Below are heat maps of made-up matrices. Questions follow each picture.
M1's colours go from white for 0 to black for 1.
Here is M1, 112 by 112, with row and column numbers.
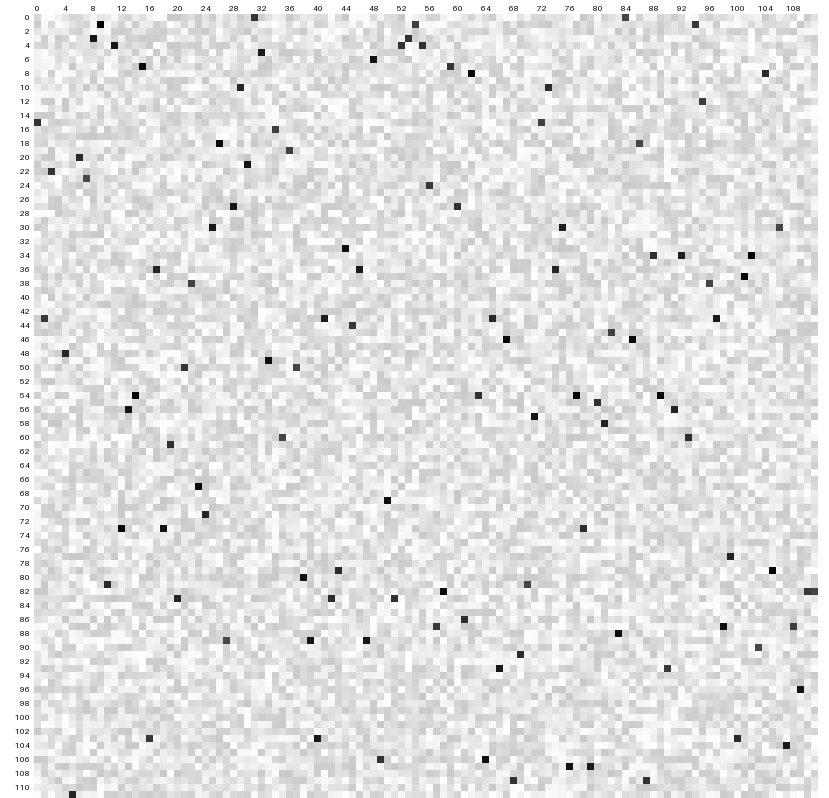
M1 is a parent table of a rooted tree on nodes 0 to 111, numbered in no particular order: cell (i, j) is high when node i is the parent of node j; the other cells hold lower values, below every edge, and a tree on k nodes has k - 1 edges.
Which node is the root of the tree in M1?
3
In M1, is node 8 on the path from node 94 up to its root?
yes
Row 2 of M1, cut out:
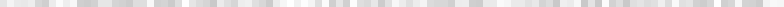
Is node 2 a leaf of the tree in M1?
yes
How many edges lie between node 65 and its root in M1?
6
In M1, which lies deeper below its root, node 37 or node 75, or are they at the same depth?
node 75
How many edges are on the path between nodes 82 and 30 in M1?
6
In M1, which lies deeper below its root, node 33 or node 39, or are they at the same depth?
node 33
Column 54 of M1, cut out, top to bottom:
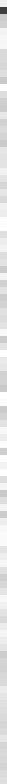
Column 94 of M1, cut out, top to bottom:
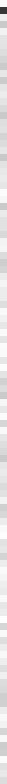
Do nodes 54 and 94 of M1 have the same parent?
yes
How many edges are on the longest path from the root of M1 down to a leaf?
58
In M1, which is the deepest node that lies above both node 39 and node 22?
89
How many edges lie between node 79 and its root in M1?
4
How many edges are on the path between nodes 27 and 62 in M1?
9
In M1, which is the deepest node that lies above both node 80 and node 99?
54
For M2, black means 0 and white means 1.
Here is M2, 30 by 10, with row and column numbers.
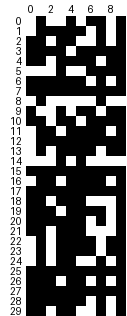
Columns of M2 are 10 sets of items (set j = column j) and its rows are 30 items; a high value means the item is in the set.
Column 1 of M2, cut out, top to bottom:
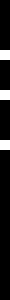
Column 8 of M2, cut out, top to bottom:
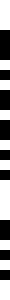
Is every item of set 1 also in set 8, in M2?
no
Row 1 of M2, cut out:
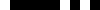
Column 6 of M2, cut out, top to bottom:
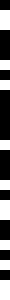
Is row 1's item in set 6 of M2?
yes
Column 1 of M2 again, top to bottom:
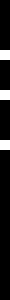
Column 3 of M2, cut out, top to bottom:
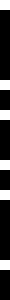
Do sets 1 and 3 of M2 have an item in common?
no
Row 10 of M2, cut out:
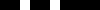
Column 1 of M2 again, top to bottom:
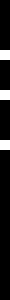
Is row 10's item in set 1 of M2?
no
